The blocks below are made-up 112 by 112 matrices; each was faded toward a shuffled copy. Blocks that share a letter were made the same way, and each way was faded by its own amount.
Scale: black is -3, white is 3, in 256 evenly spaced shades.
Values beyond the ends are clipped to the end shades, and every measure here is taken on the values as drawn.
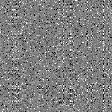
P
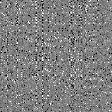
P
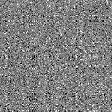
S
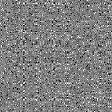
P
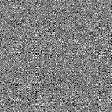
S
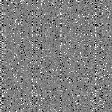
P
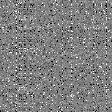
P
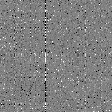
P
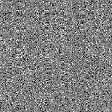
S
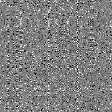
P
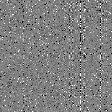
P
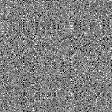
S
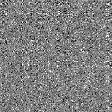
S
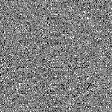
S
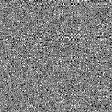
S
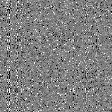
P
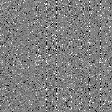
P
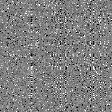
P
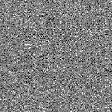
S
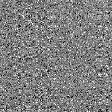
S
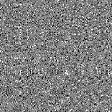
S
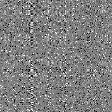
P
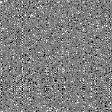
P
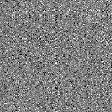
S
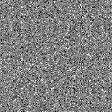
S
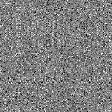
S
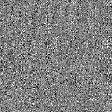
S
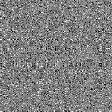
S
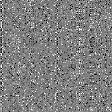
P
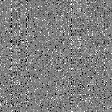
P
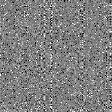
P
